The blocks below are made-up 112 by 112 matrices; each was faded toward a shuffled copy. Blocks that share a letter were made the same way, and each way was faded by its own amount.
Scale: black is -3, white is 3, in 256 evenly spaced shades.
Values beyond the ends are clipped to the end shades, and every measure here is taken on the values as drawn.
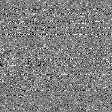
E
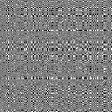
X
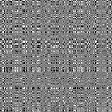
X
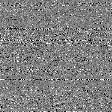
E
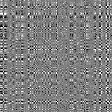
X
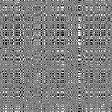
X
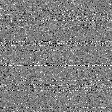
E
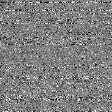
E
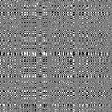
X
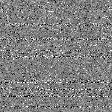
E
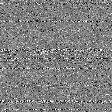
E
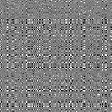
X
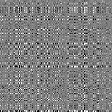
X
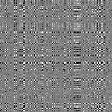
X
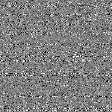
E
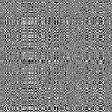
X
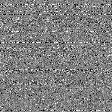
E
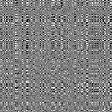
X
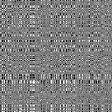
X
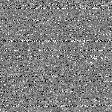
E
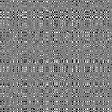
X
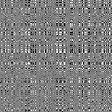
X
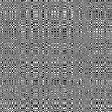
X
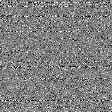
E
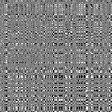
X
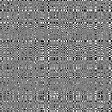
X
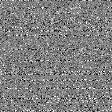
E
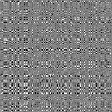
X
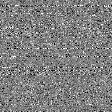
E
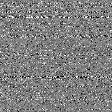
E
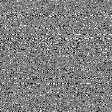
E
